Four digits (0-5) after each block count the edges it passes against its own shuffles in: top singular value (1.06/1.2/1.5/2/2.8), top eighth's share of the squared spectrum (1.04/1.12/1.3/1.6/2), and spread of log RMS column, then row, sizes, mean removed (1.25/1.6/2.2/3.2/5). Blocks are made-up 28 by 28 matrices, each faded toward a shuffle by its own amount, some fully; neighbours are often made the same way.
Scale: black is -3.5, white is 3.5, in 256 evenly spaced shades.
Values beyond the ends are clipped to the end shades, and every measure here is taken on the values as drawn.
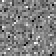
0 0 0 0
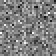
0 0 0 0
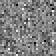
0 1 0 0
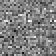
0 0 0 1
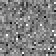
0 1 0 0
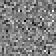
0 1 0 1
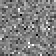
0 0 0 0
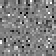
2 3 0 1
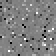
1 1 0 0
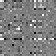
4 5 2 2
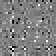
3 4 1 1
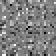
3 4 2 1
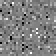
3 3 1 0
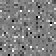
0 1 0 0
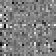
3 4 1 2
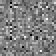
3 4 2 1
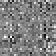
3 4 2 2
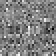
3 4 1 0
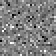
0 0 0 0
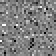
1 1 1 0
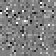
2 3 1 0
